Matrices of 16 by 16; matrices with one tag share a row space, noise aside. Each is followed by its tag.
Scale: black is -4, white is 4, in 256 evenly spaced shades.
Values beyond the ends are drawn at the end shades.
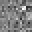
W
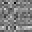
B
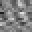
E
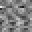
E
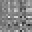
W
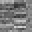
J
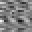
E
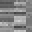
J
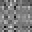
B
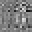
W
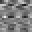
E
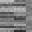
J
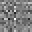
B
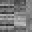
J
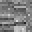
J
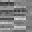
J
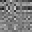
B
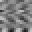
E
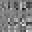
W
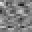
E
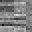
J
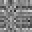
B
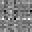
B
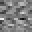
E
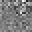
W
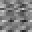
E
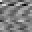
E
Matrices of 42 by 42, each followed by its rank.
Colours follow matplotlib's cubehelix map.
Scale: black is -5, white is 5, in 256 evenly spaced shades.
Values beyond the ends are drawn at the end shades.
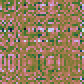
five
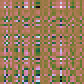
two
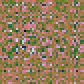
five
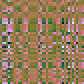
two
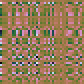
two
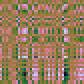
two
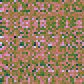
five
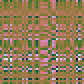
two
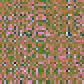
five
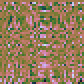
five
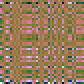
two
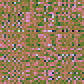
five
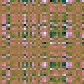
two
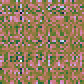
five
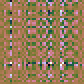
two
